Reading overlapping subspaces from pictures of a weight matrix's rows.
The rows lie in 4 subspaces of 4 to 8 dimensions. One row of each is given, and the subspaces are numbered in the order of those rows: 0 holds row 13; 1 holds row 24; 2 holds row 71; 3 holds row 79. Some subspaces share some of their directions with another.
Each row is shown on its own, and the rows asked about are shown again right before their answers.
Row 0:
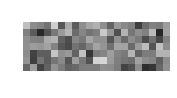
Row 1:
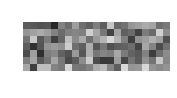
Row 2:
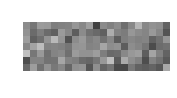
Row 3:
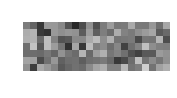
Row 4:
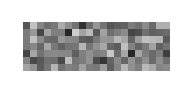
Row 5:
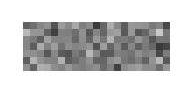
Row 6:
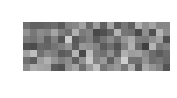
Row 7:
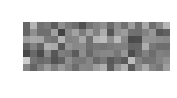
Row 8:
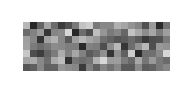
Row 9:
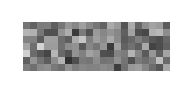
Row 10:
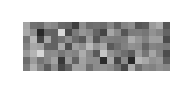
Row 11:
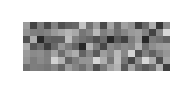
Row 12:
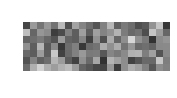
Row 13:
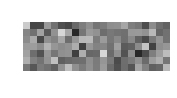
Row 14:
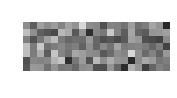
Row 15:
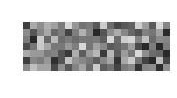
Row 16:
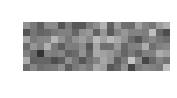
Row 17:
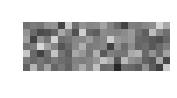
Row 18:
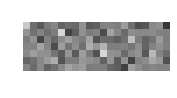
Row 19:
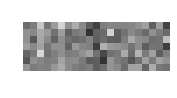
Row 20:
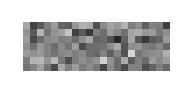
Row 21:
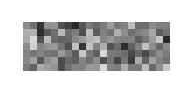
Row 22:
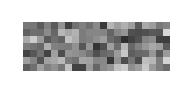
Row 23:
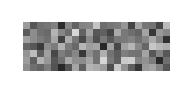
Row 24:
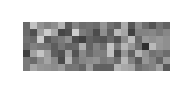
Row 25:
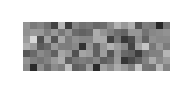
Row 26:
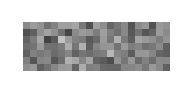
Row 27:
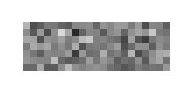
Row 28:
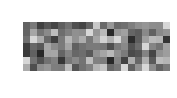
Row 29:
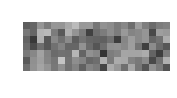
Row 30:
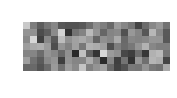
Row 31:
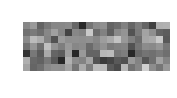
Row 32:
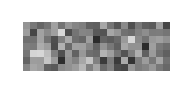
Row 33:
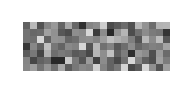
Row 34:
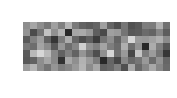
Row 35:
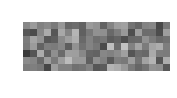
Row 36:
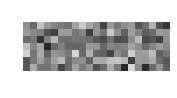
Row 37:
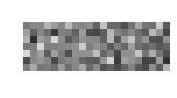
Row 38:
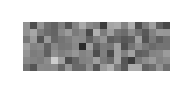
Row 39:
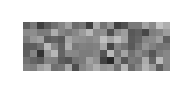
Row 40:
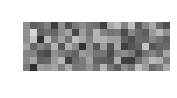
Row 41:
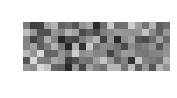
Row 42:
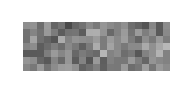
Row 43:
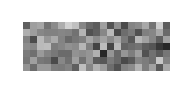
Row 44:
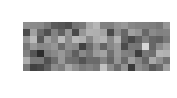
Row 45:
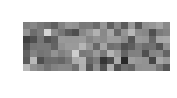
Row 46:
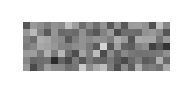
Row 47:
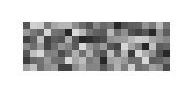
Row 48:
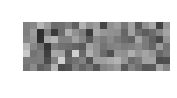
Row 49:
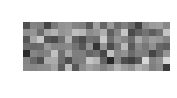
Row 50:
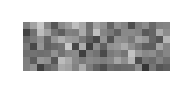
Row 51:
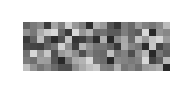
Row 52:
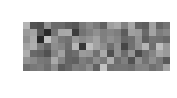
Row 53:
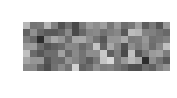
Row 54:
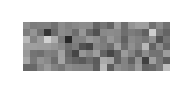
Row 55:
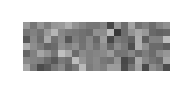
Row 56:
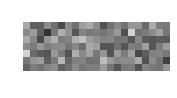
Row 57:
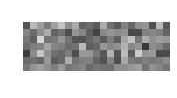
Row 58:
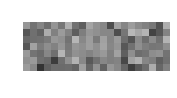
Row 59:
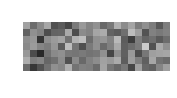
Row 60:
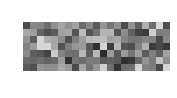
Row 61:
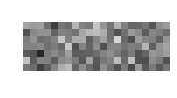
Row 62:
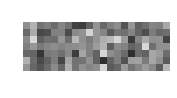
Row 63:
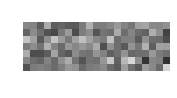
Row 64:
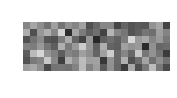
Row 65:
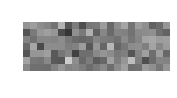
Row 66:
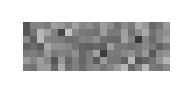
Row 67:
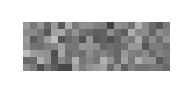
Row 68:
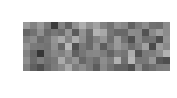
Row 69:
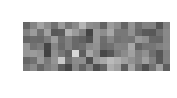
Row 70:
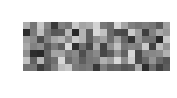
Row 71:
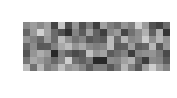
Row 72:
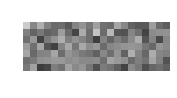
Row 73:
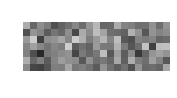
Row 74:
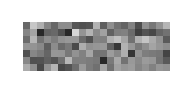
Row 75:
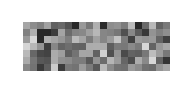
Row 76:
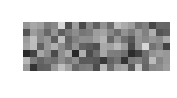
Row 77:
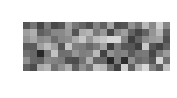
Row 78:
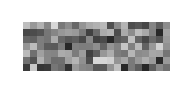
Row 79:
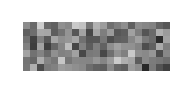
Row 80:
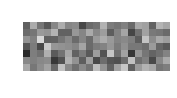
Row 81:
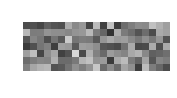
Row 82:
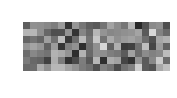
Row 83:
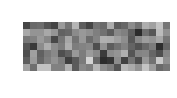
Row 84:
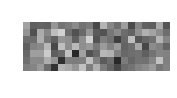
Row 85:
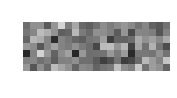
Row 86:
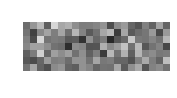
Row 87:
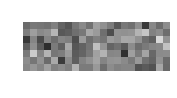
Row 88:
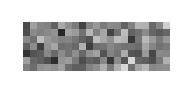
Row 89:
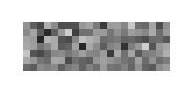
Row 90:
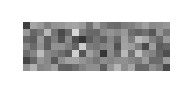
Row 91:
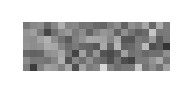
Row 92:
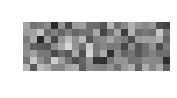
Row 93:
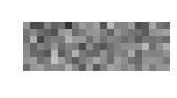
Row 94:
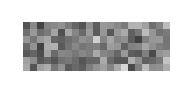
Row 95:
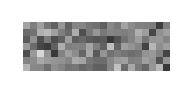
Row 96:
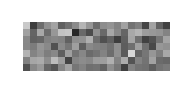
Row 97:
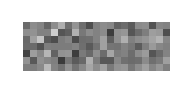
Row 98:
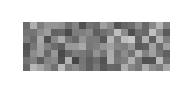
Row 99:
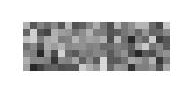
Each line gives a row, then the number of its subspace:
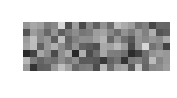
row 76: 2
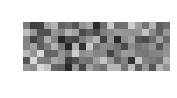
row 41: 3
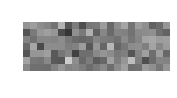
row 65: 2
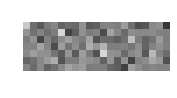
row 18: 0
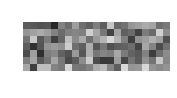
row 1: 2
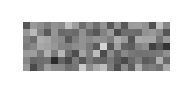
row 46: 1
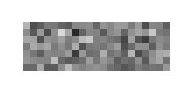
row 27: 0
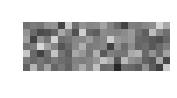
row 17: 2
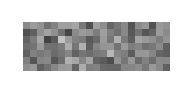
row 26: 3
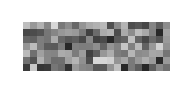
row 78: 2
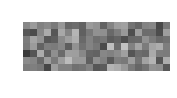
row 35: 1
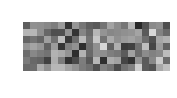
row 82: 1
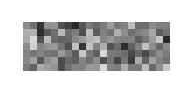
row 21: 3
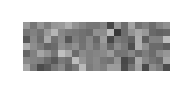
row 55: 1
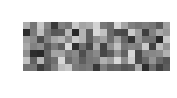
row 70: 3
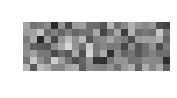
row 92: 2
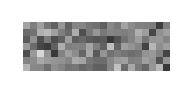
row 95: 2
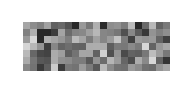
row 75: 0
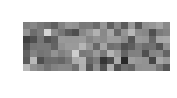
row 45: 1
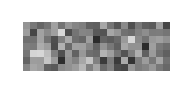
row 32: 0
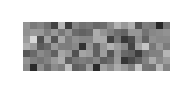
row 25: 2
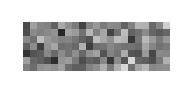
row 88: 0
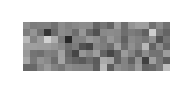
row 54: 1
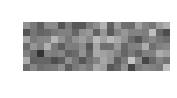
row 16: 2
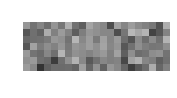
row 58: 1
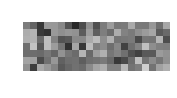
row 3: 3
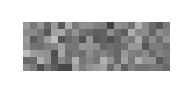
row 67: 1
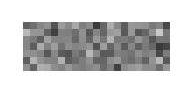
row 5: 2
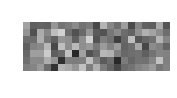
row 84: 0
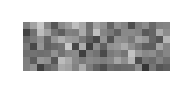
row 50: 3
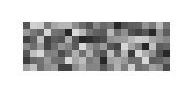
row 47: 0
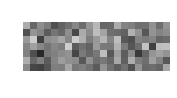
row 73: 3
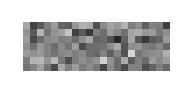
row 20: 0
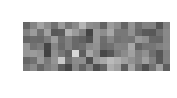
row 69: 0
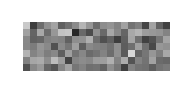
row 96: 0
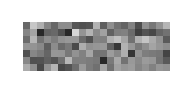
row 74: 0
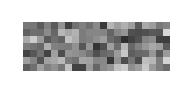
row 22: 1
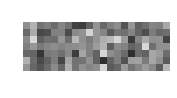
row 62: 0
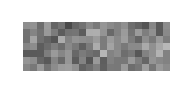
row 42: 1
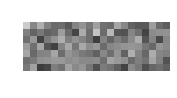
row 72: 3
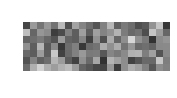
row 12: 1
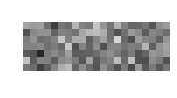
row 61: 3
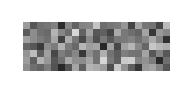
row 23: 1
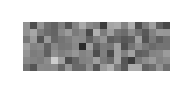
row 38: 2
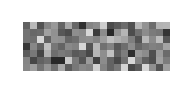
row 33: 2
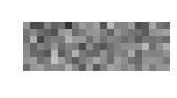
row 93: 1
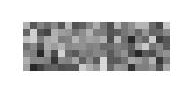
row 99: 1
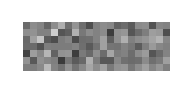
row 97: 1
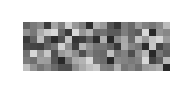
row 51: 1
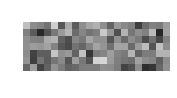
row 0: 2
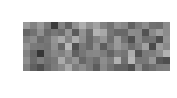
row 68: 3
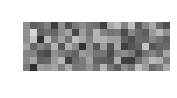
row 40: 2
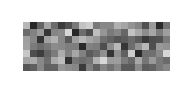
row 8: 0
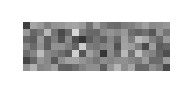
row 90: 0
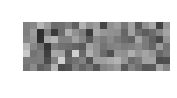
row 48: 0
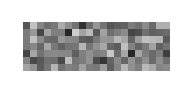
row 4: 0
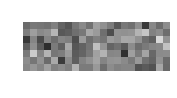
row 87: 1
